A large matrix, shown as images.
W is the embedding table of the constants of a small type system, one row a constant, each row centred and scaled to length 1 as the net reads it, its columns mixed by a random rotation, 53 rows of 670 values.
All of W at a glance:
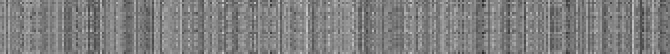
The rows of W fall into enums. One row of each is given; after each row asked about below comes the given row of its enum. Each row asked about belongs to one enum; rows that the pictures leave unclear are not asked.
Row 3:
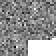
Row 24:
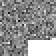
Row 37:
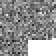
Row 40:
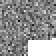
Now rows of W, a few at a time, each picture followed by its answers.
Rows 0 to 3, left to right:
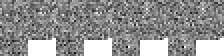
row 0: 37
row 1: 37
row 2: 3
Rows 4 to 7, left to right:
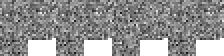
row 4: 37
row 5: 37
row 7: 37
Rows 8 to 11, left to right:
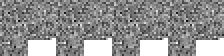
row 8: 24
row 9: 24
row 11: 24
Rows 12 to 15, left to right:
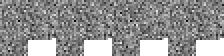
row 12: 40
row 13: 40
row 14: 24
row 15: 40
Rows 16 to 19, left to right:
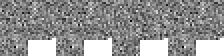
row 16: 3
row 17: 3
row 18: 40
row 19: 3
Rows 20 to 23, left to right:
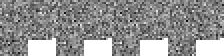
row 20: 37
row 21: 24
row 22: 24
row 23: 40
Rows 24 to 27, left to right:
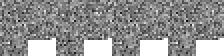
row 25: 37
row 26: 24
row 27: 24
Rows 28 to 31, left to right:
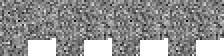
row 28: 24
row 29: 40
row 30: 40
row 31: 40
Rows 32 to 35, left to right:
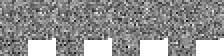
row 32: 37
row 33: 37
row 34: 3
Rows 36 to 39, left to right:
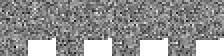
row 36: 3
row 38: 24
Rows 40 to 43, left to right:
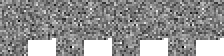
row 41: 3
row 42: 24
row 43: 3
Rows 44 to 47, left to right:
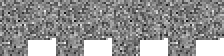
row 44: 24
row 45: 24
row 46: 40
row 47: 24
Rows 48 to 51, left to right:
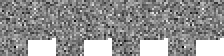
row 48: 3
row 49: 40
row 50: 37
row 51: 3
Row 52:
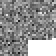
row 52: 37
